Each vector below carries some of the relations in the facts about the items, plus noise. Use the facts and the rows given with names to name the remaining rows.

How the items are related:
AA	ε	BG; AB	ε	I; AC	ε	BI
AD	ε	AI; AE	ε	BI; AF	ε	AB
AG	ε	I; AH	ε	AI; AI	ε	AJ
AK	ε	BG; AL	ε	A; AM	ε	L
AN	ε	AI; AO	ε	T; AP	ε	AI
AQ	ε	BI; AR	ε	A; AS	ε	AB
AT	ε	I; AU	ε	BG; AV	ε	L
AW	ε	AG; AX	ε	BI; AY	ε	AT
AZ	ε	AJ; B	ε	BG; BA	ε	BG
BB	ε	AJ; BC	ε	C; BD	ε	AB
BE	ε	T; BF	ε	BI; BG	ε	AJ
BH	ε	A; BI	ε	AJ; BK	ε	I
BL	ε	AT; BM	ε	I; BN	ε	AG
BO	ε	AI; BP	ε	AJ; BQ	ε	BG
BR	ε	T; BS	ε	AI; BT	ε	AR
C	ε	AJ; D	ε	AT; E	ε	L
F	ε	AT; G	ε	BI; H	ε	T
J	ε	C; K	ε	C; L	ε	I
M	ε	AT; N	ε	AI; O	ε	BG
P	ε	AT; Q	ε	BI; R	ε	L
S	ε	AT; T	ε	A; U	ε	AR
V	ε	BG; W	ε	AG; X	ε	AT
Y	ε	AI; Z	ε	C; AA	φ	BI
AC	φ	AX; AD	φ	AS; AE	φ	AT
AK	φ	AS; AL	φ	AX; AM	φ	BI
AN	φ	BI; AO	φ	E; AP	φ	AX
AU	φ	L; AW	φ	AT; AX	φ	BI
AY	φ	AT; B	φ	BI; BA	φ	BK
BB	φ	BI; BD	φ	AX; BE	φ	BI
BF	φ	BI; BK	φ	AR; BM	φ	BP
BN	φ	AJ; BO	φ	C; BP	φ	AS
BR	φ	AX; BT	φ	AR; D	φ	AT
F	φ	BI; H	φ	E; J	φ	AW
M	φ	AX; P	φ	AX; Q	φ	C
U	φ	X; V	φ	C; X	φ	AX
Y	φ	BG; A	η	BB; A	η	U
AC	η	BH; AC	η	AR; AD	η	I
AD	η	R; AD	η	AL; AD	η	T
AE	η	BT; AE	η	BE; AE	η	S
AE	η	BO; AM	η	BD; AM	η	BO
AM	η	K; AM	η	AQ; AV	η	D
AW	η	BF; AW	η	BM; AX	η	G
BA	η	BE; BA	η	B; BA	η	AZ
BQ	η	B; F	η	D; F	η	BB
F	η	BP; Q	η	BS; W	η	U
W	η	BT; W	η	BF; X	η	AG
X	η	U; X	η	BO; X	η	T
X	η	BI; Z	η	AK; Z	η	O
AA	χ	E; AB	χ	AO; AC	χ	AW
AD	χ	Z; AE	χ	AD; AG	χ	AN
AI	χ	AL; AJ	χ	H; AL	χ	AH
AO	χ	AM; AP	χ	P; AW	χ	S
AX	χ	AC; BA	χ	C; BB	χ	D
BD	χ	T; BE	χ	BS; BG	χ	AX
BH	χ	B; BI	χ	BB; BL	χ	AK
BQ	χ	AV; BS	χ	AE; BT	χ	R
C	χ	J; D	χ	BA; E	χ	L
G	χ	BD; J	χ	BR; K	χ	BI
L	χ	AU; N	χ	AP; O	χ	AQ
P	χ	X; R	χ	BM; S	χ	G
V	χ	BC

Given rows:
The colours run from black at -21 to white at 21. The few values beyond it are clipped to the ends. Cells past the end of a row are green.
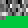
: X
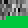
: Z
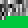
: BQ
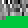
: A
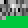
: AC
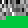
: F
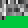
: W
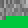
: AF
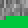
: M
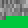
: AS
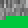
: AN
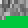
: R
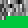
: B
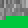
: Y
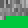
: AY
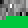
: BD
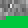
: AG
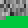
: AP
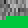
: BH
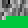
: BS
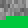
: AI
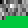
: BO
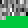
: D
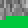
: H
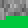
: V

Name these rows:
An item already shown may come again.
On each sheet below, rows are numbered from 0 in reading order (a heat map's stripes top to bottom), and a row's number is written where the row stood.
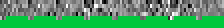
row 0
AR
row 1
BD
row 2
BD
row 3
AE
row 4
BP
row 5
X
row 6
AD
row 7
H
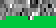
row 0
S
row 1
AD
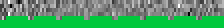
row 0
B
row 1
AR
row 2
BR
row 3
V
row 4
AA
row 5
AZ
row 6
S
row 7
AK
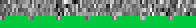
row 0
AR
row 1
BM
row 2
BA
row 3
BI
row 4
AL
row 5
D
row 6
G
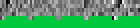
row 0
Q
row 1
I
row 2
BG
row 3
J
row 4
AX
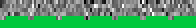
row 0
C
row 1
BF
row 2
AL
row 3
AM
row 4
K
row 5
AV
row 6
T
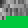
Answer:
BT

